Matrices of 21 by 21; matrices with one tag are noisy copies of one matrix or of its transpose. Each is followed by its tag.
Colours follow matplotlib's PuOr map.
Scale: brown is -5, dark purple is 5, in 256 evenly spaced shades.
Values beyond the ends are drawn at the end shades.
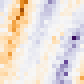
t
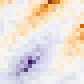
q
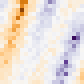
t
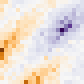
q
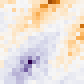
q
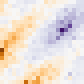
q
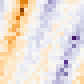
t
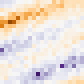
t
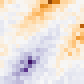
q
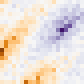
q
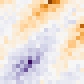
q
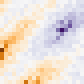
q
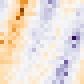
t
